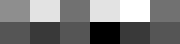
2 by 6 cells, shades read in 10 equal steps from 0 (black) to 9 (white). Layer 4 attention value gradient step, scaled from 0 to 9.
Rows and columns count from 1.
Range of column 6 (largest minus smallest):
1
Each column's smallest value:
3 2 3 0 2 3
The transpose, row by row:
5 3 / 8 2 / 4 3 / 8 0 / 9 2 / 4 3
